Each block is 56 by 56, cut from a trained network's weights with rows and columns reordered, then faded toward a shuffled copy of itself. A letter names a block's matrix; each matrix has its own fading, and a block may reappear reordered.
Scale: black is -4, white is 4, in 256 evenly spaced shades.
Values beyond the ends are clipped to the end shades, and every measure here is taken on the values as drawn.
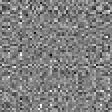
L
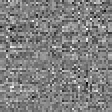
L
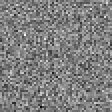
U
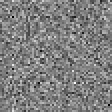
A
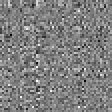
L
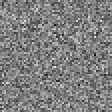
U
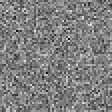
A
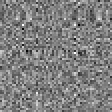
L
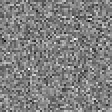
U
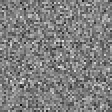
A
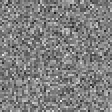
U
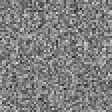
U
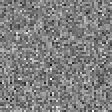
A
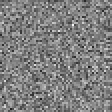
U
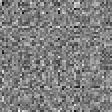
L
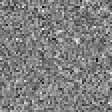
A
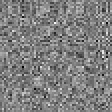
L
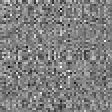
L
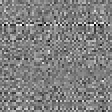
L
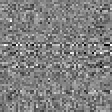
L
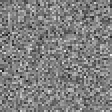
U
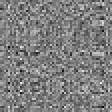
L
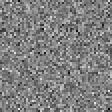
A
